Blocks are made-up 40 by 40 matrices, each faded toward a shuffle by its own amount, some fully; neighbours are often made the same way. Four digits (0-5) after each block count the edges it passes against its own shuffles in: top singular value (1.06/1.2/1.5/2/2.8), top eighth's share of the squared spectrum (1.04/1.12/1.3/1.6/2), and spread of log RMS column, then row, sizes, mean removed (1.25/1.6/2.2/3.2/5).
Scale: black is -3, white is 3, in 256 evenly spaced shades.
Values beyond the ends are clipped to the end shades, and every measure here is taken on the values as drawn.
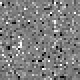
1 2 1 1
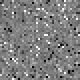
0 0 0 0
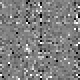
3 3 2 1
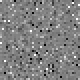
0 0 0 0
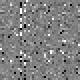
2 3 2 0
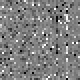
2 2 1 0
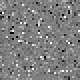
0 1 0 0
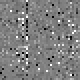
3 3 2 0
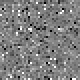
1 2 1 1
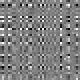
5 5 4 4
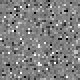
0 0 0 0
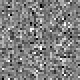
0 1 3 0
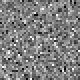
0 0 0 0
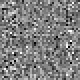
0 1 2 0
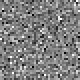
1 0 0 0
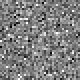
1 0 0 0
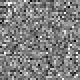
2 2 1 1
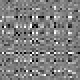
4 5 2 3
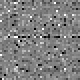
3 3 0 2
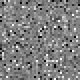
1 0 0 0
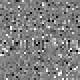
2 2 0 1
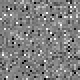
2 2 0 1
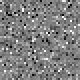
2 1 0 0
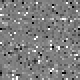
0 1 0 0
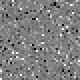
0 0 0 0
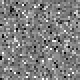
0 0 0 0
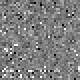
3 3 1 1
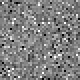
1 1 0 0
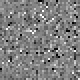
2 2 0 0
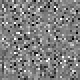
3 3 2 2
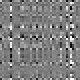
4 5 3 3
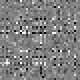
4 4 3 2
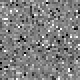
1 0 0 0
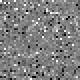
2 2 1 0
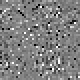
2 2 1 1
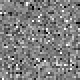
1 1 0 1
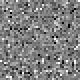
0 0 0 1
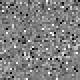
0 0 0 0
